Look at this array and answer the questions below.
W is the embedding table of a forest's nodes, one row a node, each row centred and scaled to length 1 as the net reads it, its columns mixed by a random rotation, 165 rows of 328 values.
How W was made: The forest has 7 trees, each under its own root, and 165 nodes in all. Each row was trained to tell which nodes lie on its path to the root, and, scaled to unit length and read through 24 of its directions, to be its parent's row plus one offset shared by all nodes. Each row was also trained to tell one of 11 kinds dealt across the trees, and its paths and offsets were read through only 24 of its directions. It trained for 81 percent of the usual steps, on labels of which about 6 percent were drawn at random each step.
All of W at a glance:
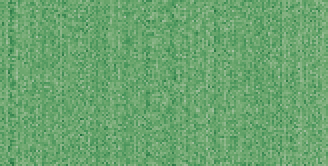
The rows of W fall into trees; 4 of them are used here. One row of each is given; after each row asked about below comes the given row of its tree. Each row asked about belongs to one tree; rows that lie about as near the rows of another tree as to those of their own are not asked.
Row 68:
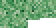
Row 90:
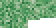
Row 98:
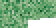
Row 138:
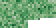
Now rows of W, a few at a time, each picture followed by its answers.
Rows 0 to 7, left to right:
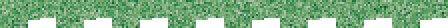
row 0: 138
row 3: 98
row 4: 68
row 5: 98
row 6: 138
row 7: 138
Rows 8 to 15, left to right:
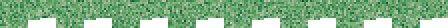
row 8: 90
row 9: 90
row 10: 98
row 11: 90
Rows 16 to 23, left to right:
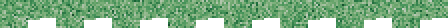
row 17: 68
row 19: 90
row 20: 90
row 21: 68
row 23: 68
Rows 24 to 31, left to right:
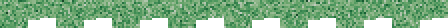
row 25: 68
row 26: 90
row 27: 138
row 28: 68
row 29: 68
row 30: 98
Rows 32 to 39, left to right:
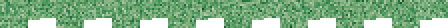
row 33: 90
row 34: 98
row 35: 98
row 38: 98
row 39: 68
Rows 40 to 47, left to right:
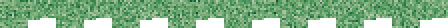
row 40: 98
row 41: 98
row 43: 98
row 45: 98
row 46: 138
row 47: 90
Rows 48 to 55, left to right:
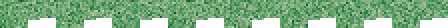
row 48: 98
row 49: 138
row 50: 68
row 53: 138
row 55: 138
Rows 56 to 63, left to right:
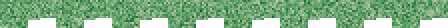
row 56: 90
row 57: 98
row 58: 68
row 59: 68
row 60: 90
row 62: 138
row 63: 90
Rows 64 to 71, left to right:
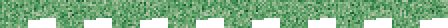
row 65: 68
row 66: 90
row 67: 98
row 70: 138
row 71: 98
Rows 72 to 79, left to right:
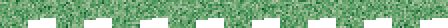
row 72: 138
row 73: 98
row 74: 98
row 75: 138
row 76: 138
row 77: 98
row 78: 138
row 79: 68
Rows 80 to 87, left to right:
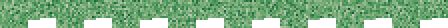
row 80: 138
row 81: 138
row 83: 98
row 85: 68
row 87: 68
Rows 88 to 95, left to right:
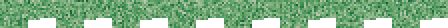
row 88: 90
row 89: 98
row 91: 68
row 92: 68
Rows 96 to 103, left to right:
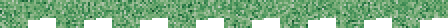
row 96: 98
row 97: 90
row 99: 68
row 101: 138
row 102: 90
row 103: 98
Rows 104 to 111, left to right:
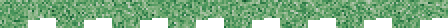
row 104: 90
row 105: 90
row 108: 98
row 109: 68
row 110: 90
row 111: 68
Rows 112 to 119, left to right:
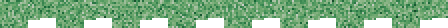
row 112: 98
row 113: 68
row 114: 98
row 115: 138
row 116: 98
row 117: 98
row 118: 68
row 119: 68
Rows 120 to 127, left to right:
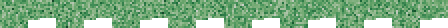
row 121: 98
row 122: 90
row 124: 98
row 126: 98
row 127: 68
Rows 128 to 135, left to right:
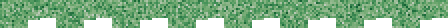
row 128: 138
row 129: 138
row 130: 90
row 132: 138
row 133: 68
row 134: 68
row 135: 68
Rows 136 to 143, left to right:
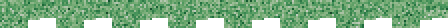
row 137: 98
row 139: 90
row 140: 90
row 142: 98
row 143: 138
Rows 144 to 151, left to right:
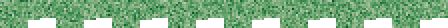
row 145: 90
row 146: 138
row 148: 98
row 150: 98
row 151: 68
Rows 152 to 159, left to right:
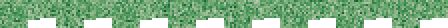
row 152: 90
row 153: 90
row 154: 90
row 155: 138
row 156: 90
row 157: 138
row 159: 98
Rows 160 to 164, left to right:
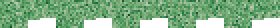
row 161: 98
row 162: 68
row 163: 98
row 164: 138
